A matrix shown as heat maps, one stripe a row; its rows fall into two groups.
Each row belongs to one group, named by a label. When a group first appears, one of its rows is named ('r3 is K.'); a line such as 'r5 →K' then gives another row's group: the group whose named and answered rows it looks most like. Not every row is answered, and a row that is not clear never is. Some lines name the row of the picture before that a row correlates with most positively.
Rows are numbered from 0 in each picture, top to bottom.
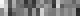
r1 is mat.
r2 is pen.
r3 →pen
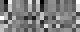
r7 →mat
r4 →mat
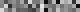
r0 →mat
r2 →mat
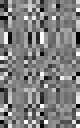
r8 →pen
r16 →mat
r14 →mat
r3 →pen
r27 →mat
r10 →pen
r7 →mat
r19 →mat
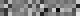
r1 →pen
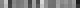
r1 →pen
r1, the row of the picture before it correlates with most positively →1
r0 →pen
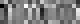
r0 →pen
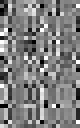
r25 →mat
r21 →mat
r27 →pen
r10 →mat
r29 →pen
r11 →mat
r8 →mat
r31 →mat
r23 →pen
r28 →pen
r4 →pen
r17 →pen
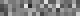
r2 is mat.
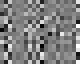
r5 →pen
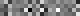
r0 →pen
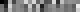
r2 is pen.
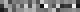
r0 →pen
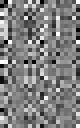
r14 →pen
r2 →pen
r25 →pen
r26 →mat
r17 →pen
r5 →mat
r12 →pen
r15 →mat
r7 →pen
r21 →mat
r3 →mat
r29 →mat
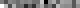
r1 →mat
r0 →mat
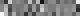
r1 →pen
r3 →mat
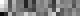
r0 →mat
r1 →mat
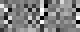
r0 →mat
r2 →pen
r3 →mat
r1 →mat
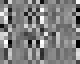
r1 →pen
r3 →mat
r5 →pen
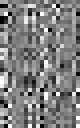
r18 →pen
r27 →mat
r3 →pen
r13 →pen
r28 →mat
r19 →mat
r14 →mat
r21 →mat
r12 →mat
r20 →mat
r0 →mat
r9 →pen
